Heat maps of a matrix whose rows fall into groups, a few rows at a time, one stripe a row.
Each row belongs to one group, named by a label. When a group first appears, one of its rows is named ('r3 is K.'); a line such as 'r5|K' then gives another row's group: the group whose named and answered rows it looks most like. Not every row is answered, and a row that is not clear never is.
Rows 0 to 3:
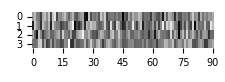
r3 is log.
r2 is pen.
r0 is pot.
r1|pot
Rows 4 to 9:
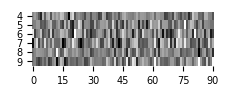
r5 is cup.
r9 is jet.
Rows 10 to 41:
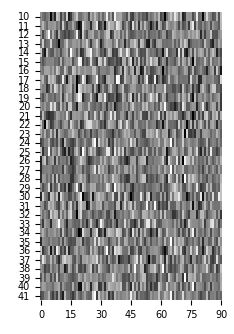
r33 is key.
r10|log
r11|cup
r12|log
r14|pen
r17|cup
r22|pen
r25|log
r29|log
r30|pot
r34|cup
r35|pot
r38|jet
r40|cup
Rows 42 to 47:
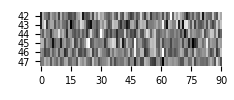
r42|pot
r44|key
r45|pen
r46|jet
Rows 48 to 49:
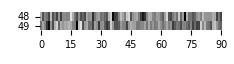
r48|pen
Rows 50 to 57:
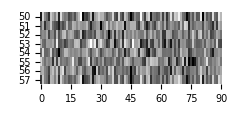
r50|pot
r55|pen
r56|pot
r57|pot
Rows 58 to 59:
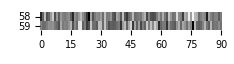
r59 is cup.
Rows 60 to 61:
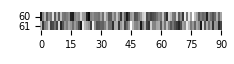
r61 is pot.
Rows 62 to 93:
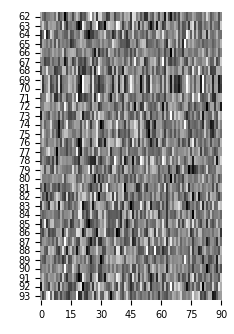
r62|jet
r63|cup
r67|jet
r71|log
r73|pot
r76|cup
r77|log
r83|pot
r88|cup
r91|cup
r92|pot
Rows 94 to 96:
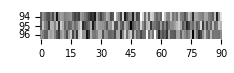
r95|pot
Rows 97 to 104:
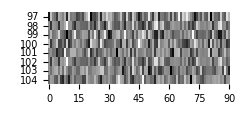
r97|pot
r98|key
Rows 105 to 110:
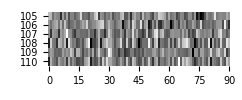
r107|key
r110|pot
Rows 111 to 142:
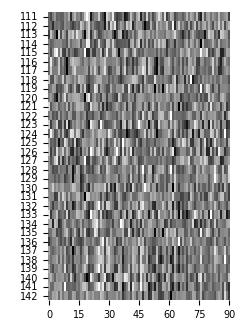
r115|log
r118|pen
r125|log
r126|log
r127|log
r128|jet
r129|jet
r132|jet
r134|pen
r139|jet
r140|cup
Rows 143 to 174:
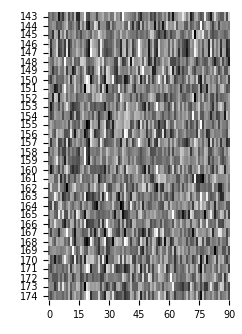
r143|log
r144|cup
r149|jet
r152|pen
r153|key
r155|cup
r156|cup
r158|log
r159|log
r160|key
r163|log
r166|log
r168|cup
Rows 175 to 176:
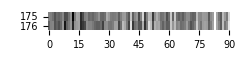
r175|jet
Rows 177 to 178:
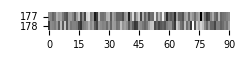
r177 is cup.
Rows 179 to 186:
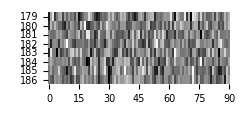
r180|log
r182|key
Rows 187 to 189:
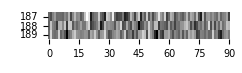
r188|pot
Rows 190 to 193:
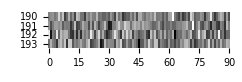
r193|pot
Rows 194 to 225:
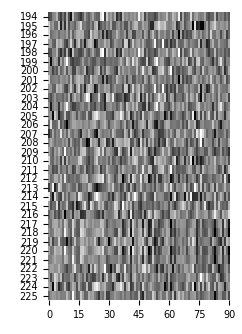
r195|pen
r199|key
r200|jet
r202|cup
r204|key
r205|pen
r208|cup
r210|pen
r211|jet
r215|log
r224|pen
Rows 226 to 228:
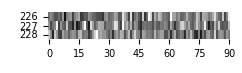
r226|jet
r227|log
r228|pen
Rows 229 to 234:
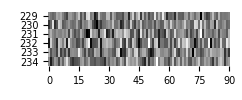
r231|cup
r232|pot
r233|pen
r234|key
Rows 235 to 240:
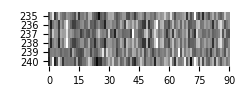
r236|key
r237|key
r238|key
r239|pot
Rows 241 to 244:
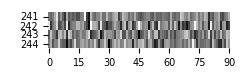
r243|pot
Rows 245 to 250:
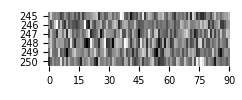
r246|log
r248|cup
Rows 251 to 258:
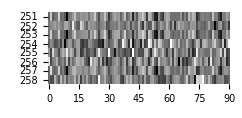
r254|jet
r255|key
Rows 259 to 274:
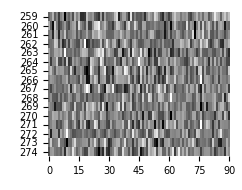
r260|pen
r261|pen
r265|cup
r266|cup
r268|jet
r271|cup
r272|key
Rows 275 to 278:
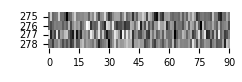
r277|log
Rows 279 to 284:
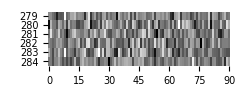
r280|pot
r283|jet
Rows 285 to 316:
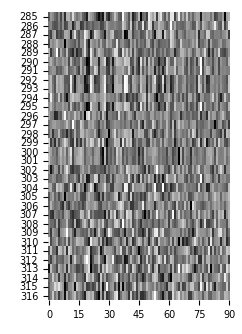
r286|jet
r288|log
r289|log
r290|cup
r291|cup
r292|cup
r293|cup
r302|key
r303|cup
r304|cup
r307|key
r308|log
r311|pot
